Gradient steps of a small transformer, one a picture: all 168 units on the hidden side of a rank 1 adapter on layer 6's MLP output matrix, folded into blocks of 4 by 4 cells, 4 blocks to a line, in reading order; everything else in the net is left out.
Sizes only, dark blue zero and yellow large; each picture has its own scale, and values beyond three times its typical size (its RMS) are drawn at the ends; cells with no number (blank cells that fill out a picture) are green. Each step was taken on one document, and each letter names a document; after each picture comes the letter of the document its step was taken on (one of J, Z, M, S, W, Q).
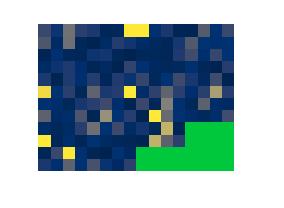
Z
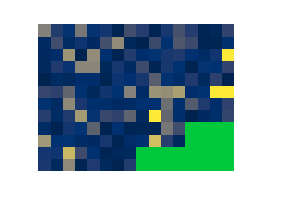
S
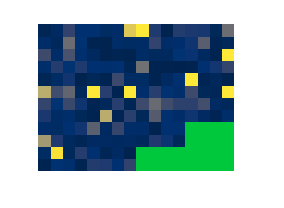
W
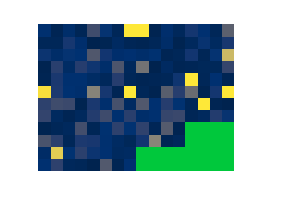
W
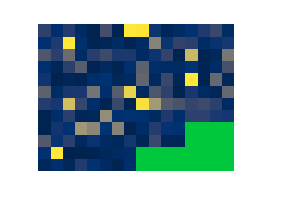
W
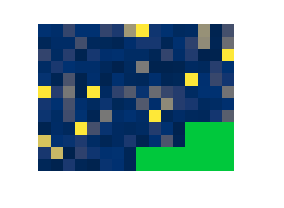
W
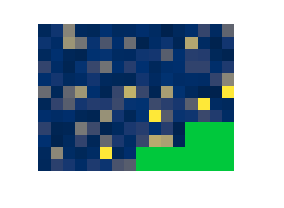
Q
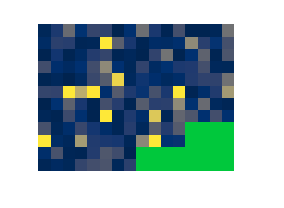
Q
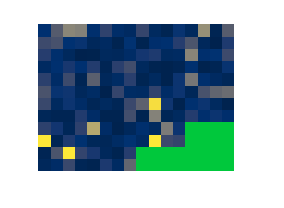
Z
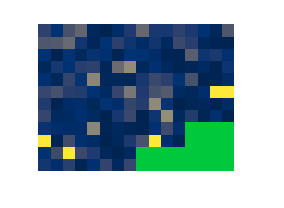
Z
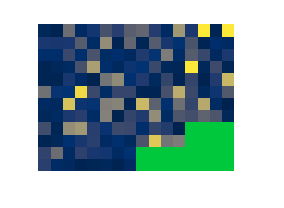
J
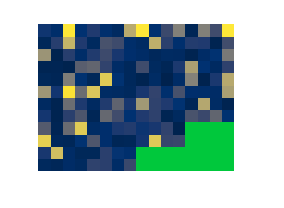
J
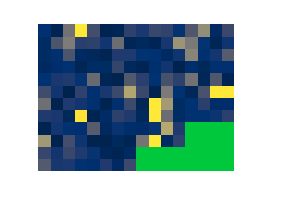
Z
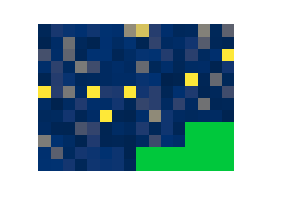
W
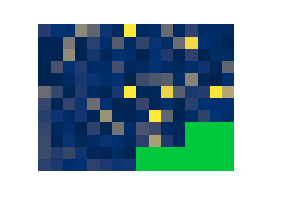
S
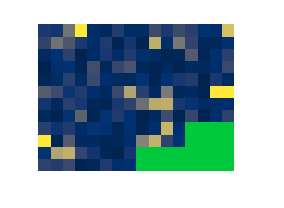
Z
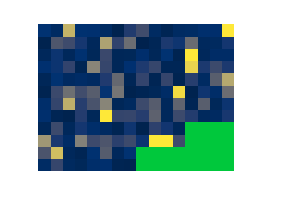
Q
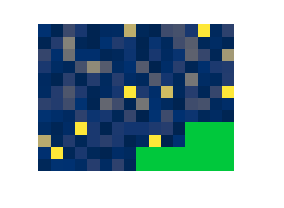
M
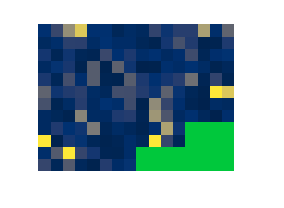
Z
